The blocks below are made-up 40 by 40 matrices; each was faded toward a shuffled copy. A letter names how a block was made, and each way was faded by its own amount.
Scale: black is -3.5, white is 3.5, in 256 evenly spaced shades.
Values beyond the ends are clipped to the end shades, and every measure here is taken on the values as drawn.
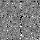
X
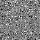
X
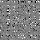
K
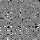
K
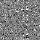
X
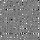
K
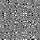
K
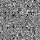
X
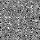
X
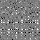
K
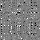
K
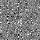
X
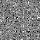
X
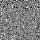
X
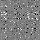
K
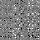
K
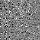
X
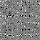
K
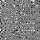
K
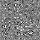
X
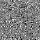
X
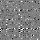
K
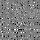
K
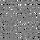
K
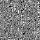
X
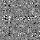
X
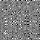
K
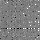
K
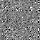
X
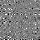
K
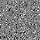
X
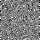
X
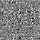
X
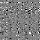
K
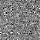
X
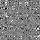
K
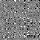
K
